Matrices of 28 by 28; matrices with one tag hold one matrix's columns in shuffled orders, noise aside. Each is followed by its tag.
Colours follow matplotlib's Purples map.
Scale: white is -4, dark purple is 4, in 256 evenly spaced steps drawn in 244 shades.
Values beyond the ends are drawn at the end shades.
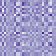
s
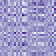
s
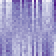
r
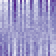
r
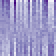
r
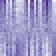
r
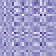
s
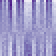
r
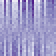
r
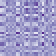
s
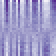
r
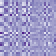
s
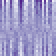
r
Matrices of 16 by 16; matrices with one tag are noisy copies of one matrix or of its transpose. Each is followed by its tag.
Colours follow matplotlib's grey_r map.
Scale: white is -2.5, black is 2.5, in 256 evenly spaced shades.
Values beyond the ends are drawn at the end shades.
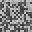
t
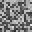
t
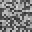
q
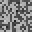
q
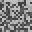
t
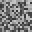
t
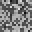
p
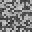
q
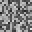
q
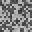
p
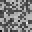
p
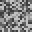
p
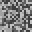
t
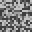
q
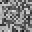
t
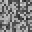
q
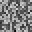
q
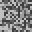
t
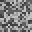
p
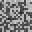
t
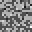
q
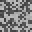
p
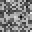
p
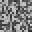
q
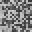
t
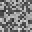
p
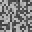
q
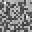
t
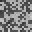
p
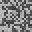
t
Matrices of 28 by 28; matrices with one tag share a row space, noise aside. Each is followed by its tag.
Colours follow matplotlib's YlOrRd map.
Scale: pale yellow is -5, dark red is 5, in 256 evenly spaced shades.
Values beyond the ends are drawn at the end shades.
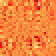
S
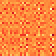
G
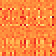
G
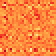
S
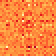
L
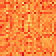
L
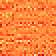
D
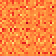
G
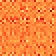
G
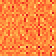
G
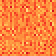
G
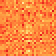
L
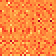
G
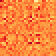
S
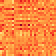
D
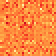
L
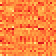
D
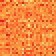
L
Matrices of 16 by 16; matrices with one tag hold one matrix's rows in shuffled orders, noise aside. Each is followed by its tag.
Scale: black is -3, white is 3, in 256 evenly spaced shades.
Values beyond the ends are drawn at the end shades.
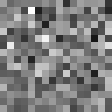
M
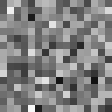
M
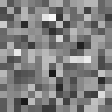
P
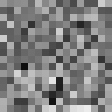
P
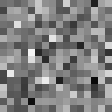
M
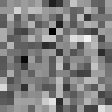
P
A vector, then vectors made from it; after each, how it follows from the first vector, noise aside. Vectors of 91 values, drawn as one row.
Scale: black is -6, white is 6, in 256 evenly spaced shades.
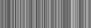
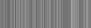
shrunk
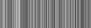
reversed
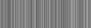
shrunk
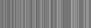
shrunk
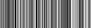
scaled up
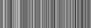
reversed
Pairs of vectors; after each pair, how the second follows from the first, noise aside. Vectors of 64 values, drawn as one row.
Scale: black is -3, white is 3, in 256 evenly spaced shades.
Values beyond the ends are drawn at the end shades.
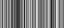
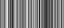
reversed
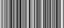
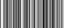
reversed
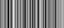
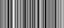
copied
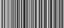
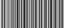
copied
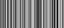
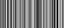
copied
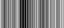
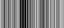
copied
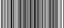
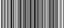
copied
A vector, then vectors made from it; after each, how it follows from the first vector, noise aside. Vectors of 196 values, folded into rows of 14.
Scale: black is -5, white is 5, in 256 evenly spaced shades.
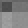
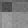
copied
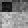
scaled up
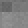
shrunk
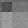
copied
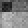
scaled up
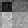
scaled up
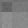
shrunk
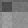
copied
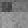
copied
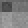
copied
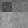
copied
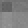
shrunk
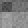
copied
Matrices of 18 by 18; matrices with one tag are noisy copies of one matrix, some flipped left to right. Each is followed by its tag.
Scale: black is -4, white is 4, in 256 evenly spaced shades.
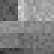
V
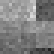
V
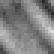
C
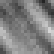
C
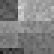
V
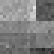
V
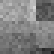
V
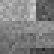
V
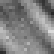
C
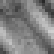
C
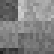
V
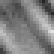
C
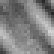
C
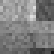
V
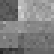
V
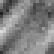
C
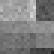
V
